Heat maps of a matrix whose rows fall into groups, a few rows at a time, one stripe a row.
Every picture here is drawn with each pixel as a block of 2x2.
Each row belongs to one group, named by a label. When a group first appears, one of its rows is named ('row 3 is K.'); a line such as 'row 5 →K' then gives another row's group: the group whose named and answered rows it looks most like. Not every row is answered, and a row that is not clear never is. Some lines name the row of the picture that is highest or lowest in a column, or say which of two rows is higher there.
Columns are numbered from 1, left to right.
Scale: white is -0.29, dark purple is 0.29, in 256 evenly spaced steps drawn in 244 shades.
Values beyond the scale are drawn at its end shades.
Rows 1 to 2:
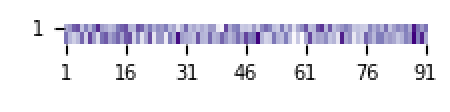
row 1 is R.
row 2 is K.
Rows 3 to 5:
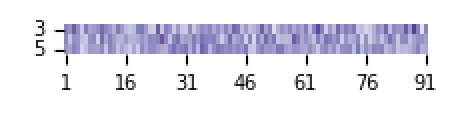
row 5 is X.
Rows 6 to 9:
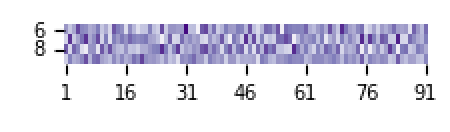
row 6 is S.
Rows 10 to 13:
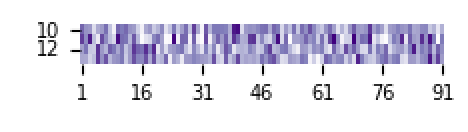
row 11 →R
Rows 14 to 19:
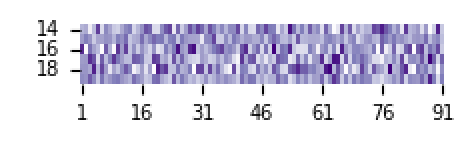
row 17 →R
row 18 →X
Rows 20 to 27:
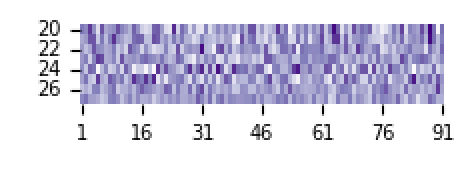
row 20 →R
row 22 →S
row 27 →X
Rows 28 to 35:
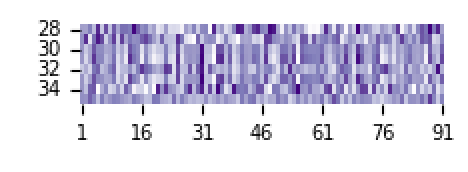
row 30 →S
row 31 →S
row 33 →S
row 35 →R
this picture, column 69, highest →35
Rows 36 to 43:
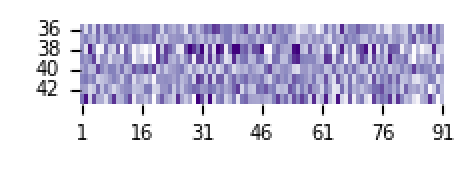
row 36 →K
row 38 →X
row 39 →X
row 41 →X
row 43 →X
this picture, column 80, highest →43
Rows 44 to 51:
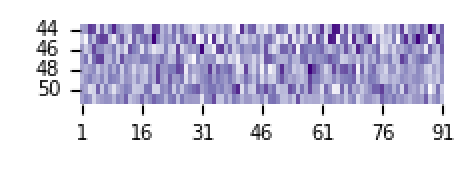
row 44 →R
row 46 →S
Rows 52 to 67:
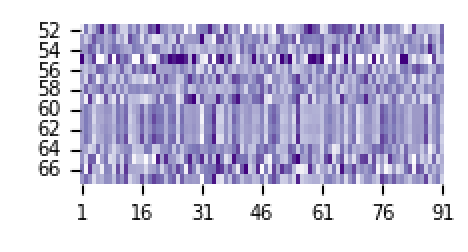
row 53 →S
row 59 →X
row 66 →K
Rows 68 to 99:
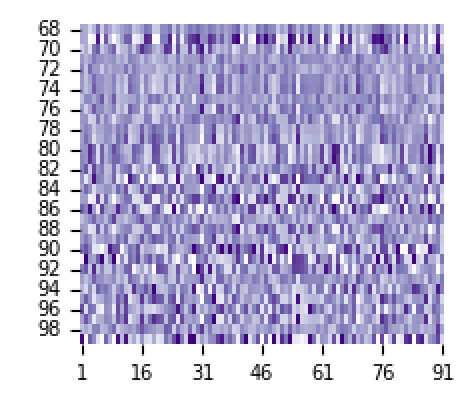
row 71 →S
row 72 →K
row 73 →S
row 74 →S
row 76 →S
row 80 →R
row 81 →R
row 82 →X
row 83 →S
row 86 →R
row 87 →R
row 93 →S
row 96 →K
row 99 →K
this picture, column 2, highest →91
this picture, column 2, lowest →99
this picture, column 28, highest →99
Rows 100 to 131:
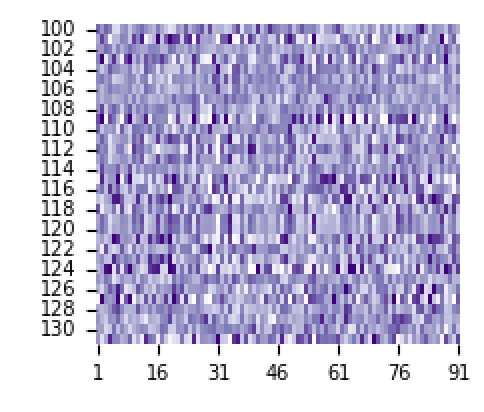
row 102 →R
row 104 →S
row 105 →X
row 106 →S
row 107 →K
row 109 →X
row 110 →K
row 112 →R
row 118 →K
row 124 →R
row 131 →S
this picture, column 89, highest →124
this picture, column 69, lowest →109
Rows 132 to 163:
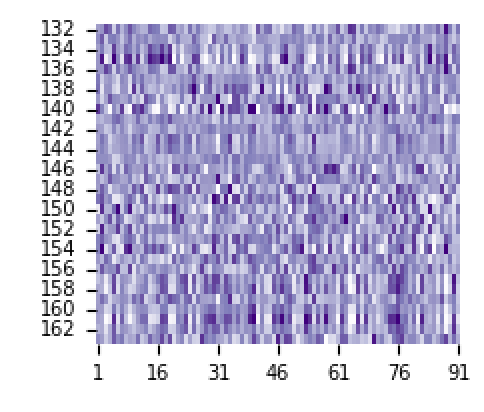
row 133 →X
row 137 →K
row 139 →S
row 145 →X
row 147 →S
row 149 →X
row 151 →X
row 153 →X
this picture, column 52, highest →154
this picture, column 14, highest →135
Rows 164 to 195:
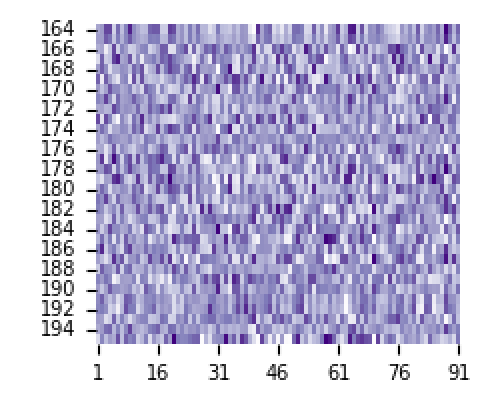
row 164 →R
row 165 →R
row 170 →S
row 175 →S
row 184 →S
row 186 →X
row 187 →K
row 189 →X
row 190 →S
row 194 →R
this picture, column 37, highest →195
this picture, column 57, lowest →173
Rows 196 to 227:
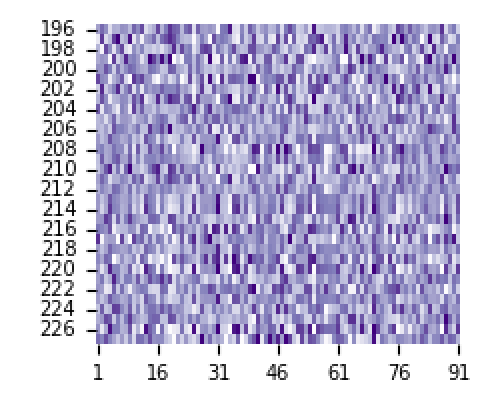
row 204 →K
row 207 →S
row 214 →S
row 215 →R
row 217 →K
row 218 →S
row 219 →X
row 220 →S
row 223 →S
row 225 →R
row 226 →S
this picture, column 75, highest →197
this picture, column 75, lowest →217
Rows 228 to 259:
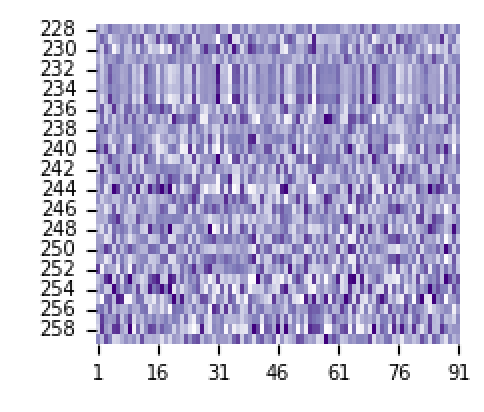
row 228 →S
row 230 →X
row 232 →S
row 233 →S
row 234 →S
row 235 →S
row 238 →R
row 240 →R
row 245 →K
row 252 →K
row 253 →R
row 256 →X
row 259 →K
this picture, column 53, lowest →240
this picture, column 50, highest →240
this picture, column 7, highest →255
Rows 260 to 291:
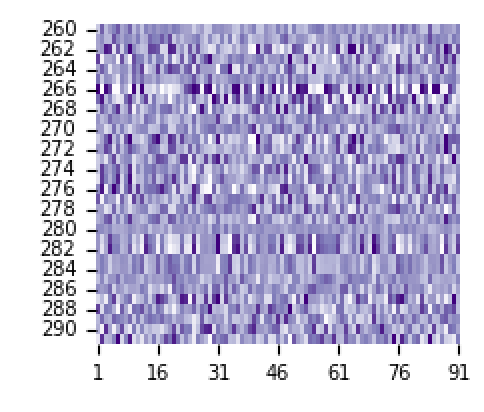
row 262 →R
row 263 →K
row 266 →K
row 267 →X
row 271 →R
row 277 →K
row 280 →X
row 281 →S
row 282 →S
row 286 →X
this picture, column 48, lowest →266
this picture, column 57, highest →291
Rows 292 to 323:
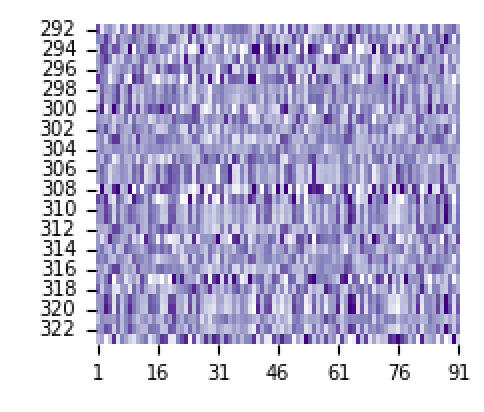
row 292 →K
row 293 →R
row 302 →R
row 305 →X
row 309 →R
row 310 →R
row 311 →R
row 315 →R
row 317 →X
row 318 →K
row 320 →R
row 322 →R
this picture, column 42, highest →292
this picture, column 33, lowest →294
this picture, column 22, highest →317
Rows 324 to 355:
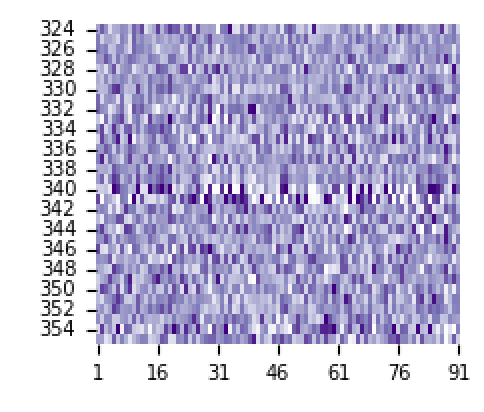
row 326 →R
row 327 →R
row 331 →K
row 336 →R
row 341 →K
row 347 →X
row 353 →K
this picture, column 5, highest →340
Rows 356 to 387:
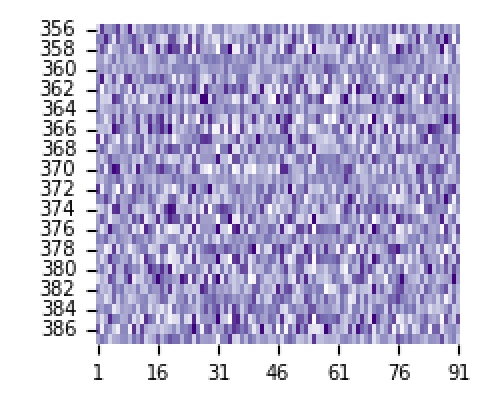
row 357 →R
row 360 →K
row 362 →K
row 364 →K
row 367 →K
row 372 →K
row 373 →R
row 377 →R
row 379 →S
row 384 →X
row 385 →S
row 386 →K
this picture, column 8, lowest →363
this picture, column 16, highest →381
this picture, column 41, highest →367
